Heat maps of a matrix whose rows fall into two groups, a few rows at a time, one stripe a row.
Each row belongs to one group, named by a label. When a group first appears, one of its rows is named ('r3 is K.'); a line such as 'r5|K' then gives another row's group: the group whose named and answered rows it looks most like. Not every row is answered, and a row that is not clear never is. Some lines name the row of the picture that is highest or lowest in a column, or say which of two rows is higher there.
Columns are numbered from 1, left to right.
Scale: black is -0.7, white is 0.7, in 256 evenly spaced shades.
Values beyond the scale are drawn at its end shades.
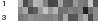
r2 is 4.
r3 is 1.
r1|4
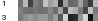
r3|1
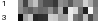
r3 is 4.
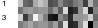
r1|4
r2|1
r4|1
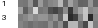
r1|4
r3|1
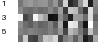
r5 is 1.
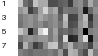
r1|4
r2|4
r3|1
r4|1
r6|1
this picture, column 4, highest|1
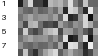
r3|1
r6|1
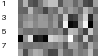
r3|1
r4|1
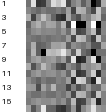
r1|4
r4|1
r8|4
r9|1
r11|1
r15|1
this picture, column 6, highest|1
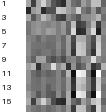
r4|1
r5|1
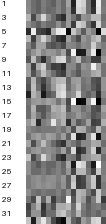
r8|1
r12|4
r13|4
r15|1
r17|4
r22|1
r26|1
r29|4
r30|4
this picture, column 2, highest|5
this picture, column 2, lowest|32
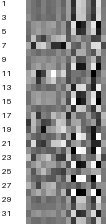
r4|1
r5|1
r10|1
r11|4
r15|1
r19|4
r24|1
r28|1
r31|1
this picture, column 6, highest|11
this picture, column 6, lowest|7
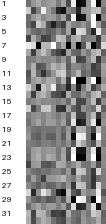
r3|1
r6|4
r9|1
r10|4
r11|4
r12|1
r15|1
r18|1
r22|1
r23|1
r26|4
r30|1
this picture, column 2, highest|7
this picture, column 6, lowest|4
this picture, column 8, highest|11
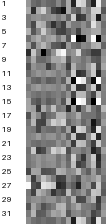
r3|1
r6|1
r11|1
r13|1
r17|4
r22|4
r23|1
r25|4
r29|1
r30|4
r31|4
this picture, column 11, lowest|6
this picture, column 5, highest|27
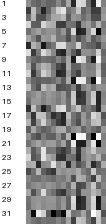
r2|4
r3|4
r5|1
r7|4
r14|1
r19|4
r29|1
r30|1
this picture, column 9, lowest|24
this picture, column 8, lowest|31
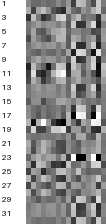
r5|4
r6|4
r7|1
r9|1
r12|4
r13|1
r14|1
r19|4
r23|1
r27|4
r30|1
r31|1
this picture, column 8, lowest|18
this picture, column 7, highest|11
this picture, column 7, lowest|18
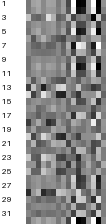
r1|1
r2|1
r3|4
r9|1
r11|1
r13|4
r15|1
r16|4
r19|4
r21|4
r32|1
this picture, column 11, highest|7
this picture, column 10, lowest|7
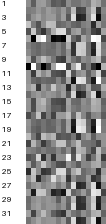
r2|1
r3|1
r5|4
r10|4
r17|4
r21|4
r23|4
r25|4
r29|1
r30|1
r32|1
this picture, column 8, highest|10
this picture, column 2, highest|10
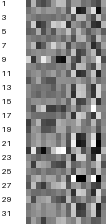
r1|4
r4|4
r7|4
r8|1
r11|1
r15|1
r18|4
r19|4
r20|1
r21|1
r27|4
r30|1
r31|1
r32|4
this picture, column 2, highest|22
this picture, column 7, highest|22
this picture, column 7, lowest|9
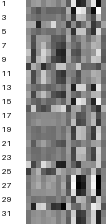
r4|4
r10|4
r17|1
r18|1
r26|1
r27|1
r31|1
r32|1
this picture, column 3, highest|30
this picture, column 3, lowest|4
